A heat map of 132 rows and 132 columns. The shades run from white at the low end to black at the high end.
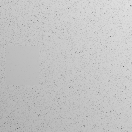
Stripes: none. Average level on the scale: 20%. Slope: up to the bottom left. Odd patch: calmer, in the middle left. Calmest part: middle left. Odd rows or columns: none. Ninth with the highest average: bottom left.
